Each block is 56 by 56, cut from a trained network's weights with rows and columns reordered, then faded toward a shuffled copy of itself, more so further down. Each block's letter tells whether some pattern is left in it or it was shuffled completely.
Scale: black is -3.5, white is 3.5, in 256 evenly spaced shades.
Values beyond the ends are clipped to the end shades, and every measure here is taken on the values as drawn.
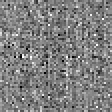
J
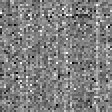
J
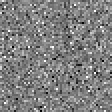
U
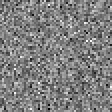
J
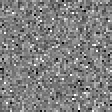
U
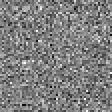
J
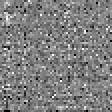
J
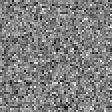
J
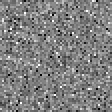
U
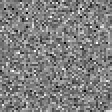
U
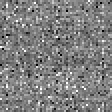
J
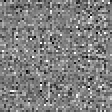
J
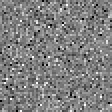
U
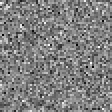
U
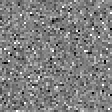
U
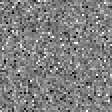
U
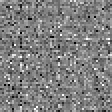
J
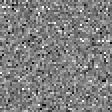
U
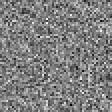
J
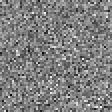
U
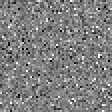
U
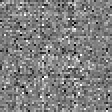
J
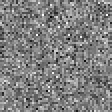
J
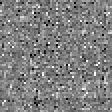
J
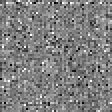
J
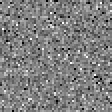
U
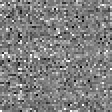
J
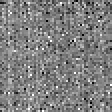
J
